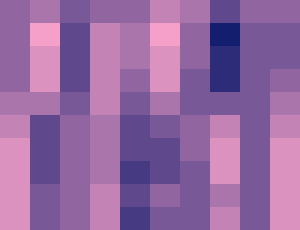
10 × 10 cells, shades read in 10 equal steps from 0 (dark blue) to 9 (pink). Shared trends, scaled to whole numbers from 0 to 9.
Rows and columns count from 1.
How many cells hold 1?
2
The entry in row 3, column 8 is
1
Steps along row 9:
down up up down up down up down up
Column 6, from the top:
7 9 8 8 6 4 3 3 5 4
